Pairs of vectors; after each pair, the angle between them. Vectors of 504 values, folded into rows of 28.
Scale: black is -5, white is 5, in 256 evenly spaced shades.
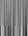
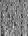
partly opposed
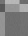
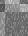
nearly parallel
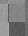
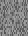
orthogonal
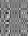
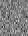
partly opposed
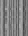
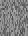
orthogonal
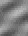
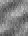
nearly parallel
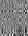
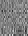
nearly parallel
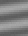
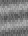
nearly parallel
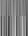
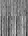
nearly parallel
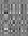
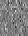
orthogonal
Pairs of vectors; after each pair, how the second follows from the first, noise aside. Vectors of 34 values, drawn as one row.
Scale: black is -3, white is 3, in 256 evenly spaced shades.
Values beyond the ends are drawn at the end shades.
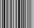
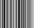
copied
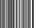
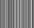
shrunk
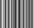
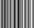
reversed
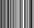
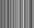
shrunk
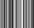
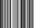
reversed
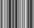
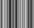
copied
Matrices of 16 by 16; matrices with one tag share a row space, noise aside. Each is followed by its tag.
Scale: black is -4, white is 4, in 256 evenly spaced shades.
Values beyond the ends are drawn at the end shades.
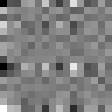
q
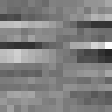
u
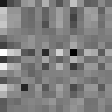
q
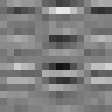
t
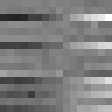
u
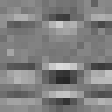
t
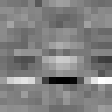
t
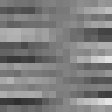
u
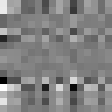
q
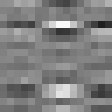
t
